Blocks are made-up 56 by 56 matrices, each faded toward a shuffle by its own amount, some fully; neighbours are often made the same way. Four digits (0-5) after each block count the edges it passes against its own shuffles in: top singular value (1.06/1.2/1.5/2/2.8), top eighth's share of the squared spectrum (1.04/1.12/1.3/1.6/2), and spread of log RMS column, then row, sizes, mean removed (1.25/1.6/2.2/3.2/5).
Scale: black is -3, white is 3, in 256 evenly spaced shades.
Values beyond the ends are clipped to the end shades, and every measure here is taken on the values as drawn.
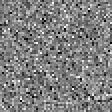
0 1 0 0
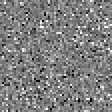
0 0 0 1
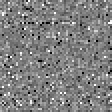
1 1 0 1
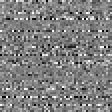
2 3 0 4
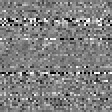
2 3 0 4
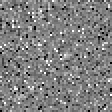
0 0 0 0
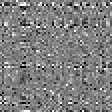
4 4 2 3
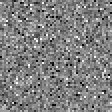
0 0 0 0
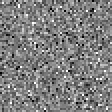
0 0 0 0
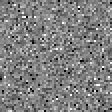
0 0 0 0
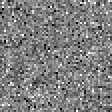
0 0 0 0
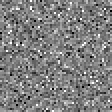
0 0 0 0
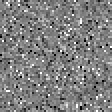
1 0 0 0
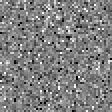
2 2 0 0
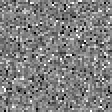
2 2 0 0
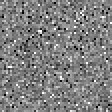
1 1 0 0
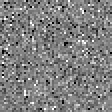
1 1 0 0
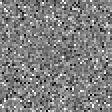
1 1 0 0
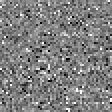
3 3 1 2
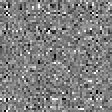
4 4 2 2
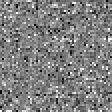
2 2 1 1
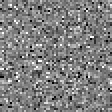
3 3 1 2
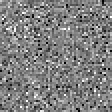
3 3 1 1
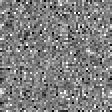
3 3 1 2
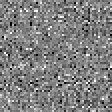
3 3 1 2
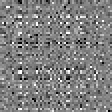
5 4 3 3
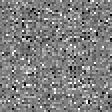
4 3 2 1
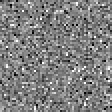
0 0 0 0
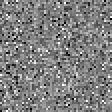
0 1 2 0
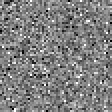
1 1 1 0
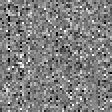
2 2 3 0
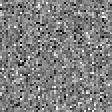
1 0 2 0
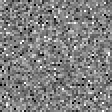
1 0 0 0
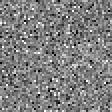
0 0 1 0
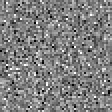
0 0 1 0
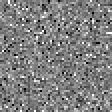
1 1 0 0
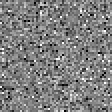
0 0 1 0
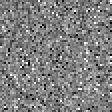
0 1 1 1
